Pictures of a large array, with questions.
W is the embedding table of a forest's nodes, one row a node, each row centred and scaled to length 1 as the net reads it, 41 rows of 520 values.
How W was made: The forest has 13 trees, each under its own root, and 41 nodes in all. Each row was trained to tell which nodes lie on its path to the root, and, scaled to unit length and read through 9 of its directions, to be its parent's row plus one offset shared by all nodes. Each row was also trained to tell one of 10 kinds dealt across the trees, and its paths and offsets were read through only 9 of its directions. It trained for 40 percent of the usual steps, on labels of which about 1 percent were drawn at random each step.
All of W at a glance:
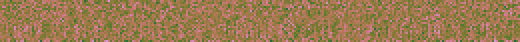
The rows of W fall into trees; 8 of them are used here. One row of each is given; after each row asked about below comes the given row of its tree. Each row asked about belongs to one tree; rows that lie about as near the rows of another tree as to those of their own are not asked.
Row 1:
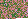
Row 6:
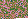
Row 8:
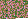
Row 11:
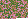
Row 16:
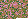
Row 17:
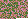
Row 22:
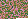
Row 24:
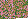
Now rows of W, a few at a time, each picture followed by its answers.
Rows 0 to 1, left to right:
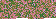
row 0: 11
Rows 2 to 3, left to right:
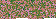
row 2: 11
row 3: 17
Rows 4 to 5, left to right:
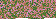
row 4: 8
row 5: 1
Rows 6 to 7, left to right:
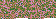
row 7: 6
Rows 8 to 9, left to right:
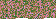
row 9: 24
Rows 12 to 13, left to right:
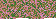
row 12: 22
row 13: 11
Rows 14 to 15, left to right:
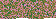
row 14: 17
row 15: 8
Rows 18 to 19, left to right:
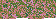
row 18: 11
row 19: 6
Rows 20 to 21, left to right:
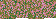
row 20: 8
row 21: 16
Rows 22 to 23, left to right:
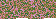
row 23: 6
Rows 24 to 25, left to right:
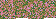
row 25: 8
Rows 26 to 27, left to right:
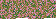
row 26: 1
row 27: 22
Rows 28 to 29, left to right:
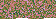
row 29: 8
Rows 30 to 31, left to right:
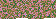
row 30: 22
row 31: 24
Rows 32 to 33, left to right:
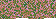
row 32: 24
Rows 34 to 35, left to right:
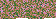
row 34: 22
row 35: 16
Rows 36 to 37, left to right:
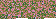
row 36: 24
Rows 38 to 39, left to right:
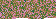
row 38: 11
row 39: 1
